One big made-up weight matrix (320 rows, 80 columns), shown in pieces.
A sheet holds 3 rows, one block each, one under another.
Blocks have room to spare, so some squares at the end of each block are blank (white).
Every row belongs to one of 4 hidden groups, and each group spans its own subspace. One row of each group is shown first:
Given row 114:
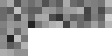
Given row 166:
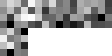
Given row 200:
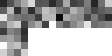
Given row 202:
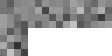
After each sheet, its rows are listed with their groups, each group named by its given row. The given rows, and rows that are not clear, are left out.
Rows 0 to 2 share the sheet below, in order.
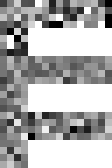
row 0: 114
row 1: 202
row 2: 114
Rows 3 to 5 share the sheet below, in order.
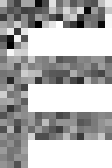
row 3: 114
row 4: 166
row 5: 166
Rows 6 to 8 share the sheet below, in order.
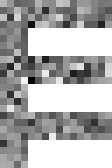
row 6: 166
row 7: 114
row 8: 200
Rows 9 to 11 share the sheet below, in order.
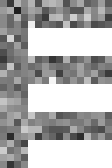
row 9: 114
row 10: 200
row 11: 166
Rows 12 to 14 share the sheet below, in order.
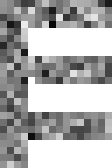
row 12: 200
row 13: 114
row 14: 114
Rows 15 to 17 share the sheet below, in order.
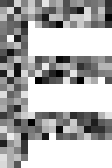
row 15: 114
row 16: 166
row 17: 200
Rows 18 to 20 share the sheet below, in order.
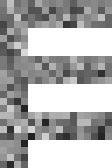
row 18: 202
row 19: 202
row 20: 166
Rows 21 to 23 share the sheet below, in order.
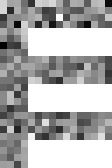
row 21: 200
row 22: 114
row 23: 166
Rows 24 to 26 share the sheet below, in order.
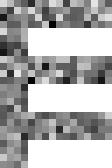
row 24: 200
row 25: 166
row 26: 200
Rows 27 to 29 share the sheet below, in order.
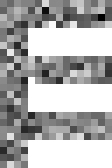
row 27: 202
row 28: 114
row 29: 166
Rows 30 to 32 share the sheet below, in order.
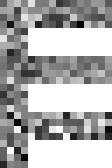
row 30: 166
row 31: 166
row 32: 114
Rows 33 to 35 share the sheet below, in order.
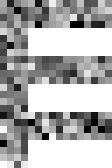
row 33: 114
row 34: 200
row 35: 200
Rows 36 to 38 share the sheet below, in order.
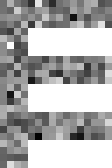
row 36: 114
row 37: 114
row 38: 114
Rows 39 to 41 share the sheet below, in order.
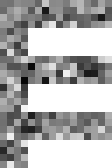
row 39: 202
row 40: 200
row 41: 166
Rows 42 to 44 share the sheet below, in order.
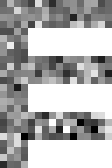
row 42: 114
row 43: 200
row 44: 200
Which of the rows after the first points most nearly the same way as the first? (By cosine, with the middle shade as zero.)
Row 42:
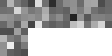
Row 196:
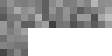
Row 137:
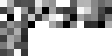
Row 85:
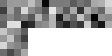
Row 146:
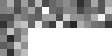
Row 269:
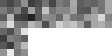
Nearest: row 137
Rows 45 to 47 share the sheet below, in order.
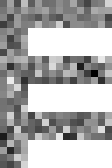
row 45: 202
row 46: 200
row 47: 202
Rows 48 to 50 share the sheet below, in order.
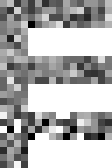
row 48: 114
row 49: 200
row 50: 166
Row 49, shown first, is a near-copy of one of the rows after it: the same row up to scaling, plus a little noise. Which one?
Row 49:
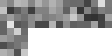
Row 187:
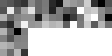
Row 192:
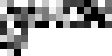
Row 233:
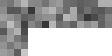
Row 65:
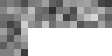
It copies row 192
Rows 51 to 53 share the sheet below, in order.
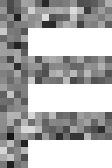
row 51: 202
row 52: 114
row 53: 166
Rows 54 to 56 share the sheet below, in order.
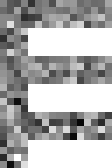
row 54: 166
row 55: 202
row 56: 202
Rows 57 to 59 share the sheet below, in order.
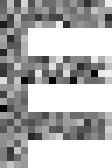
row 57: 202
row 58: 200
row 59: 114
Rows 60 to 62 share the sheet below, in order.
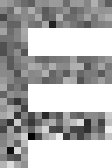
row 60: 200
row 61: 202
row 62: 114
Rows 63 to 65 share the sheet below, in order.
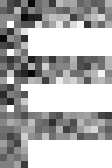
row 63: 166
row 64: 166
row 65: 200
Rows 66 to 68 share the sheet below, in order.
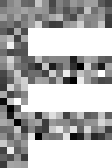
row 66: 114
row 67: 202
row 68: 114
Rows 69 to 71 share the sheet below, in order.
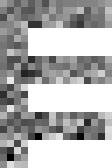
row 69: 114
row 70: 166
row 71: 114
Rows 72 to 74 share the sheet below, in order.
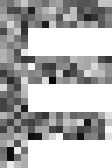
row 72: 200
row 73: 200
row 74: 114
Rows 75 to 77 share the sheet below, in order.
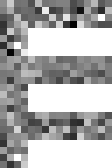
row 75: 202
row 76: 166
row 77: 202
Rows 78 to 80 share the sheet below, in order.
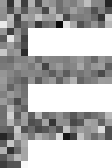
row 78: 202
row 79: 202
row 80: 202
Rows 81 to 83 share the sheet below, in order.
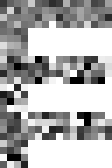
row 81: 200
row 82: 114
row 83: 202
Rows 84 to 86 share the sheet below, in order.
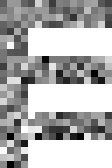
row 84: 114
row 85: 200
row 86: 166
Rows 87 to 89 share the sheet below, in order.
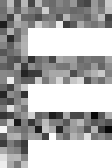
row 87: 202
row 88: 166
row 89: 200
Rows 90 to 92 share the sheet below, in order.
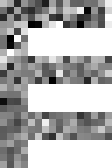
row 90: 114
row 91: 200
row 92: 202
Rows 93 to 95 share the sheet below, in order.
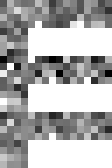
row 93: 114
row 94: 200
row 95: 200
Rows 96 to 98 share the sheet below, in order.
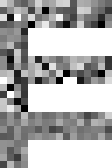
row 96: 166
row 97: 202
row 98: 202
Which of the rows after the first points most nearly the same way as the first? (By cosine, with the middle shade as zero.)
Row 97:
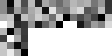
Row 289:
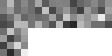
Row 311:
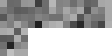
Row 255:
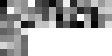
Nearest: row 311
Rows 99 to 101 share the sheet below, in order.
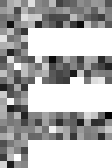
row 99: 166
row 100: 114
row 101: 202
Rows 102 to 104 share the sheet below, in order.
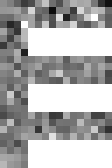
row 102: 200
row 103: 114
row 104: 200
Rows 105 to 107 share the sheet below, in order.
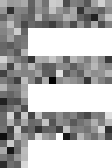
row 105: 200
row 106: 200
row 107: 202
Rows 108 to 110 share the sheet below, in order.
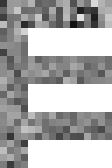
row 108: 200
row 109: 202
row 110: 166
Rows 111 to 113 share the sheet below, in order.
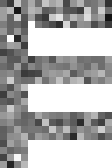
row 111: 114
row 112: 166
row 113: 202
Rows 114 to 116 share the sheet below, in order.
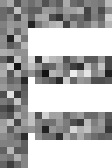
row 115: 114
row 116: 114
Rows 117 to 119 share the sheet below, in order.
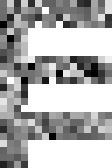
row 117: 202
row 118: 200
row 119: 200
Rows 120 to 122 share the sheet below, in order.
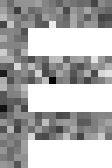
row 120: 200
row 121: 200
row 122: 166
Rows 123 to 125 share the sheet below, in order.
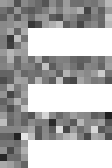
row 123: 114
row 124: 202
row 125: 200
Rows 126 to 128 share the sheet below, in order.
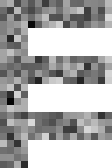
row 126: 114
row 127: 114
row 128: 200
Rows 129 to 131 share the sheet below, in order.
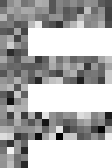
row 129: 114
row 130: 114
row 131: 202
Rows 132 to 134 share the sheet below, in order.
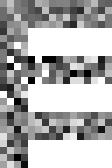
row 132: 202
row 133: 114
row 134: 202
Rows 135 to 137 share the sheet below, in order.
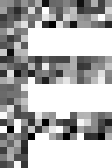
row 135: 202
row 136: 166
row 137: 166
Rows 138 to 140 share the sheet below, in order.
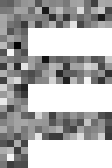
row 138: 202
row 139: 200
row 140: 114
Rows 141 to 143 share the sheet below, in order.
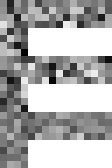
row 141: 202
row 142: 200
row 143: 166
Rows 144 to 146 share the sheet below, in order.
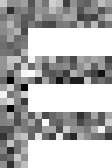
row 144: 200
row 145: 166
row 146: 202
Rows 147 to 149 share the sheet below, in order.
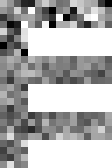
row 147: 200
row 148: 166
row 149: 166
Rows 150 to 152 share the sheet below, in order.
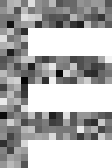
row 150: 166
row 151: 200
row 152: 200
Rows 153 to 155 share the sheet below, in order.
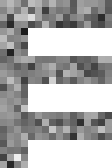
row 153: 166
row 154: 200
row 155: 202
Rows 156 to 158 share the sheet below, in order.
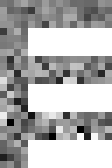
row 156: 200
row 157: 202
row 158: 200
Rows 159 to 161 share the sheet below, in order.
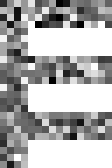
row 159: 166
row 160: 200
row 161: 202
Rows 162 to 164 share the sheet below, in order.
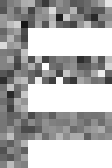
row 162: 200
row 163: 202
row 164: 166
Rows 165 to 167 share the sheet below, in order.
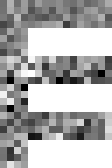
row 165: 202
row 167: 114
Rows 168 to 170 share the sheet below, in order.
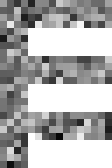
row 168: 166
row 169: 202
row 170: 114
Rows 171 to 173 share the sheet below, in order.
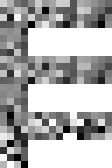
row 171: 166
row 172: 166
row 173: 202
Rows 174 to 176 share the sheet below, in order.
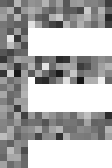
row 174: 114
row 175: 166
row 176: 202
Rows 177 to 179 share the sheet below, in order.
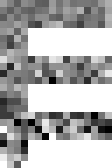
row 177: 114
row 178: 200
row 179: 200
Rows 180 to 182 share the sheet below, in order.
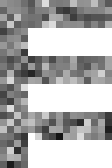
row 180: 202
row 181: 166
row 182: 114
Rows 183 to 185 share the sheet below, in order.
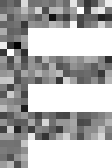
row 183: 202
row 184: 202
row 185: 166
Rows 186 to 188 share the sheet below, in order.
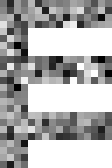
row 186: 202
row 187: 200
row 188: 166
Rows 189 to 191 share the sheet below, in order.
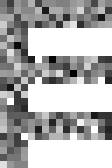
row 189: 202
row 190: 114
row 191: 200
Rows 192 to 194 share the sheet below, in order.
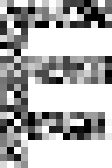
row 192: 200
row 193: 114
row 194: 114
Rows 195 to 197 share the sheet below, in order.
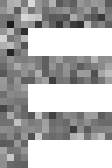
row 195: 166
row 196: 200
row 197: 114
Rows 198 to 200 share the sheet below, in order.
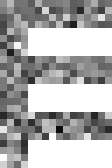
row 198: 202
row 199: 166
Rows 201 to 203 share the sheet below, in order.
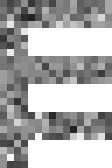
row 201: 166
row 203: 114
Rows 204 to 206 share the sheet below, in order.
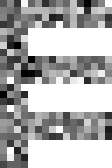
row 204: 202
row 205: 166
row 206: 114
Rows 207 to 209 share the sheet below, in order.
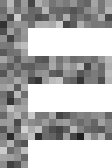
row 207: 202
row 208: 114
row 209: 166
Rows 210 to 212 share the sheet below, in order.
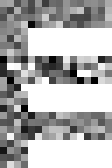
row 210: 114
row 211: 200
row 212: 166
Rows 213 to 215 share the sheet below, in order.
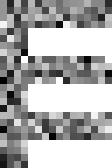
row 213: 202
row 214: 202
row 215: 200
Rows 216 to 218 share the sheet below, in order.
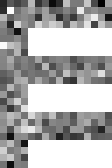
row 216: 200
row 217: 202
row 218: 166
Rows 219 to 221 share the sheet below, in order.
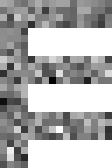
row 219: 166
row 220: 200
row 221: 114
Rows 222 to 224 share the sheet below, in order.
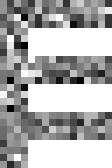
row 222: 114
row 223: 166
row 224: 202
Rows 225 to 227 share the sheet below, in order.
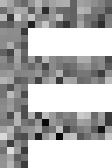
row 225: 166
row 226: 202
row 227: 202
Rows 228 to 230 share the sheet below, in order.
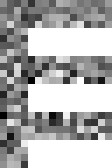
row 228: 166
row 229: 166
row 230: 200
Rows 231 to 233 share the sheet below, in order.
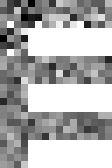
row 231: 166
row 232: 200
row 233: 200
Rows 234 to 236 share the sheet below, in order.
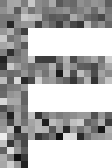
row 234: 166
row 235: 200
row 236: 202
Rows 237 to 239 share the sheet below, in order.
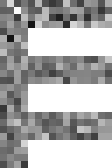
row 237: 114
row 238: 202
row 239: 200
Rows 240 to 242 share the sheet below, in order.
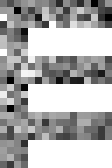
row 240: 200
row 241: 166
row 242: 166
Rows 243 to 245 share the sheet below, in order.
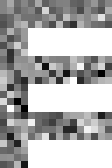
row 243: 202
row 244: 202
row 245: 200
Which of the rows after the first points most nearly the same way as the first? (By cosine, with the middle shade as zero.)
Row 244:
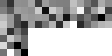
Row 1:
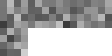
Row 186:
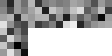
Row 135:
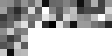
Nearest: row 186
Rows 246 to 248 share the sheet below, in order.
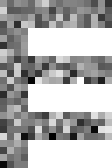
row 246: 200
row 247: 166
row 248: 200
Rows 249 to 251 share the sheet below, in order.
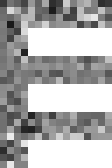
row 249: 200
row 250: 202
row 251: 166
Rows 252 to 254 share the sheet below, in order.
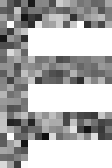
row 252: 166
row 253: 166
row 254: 200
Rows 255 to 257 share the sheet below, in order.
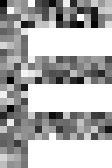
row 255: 200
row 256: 166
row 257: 200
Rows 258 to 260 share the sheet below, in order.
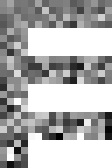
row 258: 202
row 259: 202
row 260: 114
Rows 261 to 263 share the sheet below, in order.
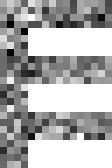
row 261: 166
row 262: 166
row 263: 166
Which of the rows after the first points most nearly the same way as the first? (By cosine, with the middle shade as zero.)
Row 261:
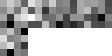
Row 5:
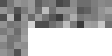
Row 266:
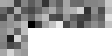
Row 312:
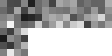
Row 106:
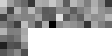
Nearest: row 106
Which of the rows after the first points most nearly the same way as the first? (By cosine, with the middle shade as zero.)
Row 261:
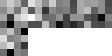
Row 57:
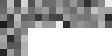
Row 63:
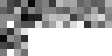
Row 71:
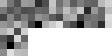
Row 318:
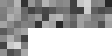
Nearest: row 318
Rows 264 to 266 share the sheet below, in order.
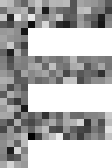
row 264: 166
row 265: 202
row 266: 114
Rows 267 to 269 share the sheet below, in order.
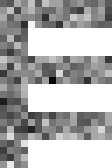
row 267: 114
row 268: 200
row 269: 166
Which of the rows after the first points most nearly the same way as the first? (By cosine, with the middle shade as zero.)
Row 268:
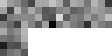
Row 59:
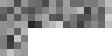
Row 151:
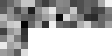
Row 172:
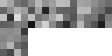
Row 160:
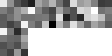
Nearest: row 160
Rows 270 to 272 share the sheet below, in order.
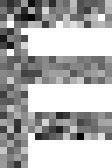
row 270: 166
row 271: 166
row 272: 166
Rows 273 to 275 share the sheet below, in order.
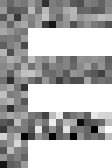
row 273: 202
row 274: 166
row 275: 200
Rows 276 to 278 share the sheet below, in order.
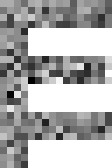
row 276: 166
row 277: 114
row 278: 202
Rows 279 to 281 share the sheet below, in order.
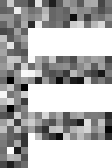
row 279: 114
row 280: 166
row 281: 114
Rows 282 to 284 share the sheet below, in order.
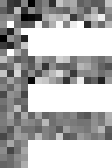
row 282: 166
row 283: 166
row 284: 202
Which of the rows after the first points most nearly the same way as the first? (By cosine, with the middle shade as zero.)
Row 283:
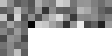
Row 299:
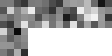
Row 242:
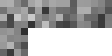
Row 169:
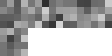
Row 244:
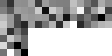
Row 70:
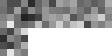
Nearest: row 242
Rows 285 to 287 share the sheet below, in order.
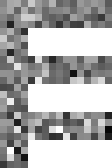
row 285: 166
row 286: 114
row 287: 114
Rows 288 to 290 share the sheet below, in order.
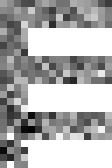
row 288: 200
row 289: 202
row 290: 166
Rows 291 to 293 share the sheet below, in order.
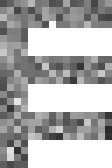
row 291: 200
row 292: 202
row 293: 114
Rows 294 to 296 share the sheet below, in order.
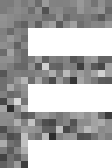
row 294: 202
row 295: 202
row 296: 200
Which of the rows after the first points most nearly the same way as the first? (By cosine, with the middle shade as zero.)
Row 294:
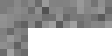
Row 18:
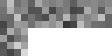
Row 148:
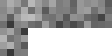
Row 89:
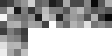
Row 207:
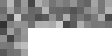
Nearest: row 148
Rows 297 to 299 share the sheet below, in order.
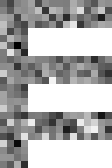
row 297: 202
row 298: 200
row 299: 200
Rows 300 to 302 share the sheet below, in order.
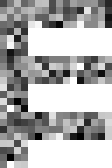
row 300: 114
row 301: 202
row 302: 114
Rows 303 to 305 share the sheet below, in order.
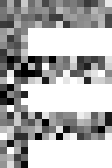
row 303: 202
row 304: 166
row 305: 202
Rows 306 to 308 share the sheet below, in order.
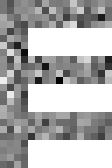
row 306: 202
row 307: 202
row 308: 166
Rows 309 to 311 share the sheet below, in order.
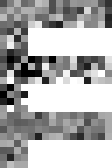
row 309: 114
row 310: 166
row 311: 114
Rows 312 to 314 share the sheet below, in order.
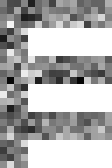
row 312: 166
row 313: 166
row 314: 166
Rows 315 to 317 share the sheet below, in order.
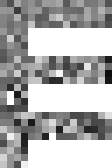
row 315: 114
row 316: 114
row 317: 200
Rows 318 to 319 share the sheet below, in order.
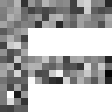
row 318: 202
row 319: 114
